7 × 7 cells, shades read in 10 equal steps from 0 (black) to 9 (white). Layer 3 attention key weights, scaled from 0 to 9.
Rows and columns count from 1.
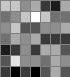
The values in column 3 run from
2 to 7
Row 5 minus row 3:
-4 -5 2 -1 1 1 -3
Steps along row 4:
up down up down same same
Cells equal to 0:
2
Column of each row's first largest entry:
1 4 2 2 5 2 6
